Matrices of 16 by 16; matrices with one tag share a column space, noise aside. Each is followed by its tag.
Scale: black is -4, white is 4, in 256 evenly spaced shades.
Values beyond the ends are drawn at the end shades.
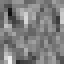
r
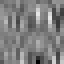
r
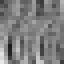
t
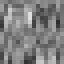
r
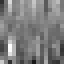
t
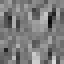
r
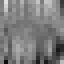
t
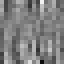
t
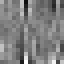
t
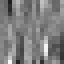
t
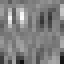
r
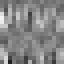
r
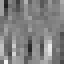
t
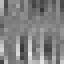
t
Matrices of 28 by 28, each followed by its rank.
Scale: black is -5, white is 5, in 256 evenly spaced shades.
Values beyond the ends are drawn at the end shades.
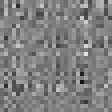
five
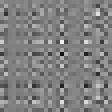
two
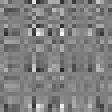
two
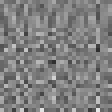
three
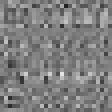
five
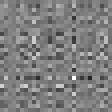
three
